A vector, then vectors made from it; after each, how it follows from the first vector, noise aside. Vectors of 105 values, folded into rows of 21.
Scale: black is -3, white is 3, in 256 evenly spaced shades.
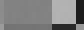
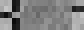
wrapped around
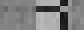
wrapped around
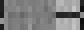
wrapped around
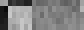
reversed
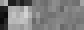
reversed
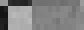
reversed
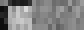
reversed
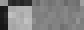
reversed
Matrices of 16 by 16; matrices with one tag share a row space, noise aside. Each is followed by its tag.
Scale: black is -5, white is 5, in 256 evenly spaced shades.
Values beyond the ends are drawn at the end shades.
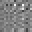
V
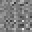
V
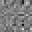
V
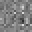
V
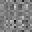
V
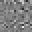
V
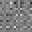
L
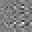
V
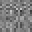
L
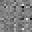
V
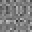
L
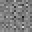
V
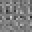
L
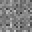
L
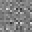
L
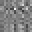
V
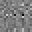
V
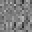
V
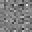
V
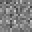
L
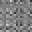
L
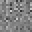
L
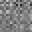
L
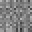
L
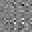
V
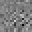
V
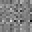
L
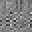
L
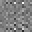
V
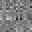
L
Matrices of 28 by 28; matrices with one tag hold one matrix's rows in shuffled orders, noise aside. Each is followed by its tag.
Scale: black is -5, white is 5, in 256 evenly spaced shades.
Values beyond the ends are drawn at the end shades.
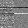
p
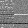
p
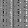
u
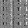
u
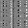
u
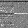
p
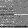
p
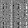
u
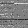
p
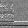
p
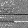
p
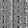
u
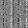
u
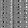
u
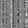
u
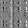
u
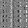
u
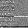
p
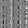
u
